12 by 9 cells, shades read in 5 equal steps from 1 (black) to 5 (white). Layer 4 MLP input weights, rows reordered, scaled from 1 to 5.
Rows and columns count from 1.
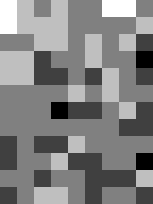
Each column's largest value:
5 4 4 4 4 4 5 5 4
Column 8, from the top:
5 3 4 3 3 3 4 2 3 3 2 3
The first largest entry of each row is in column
1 1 3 1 1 5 8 1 5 4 9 3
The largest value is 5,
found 4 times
